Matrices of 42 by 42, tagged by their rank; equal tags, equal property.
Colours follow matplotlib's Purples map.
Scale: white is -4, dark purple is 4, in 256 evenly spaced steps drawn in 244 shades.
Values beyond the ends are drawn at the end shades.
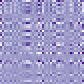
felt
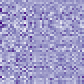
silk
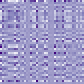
felt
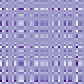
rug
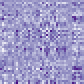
silk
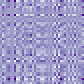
felt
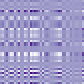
rug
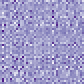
silk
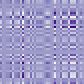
rug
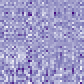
silk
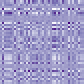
felt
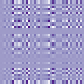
rug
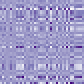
felt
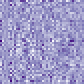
silk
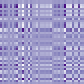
rug
